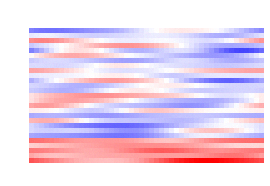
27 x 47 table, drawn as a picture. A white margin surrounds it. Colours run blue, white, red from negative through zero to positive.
The ninth with the highest average is the bottom right. Overall the values sit about 50% of the way up the scale. The grain runs across in streaks. The bottom part is higher, past a seam about 80% of the way down.
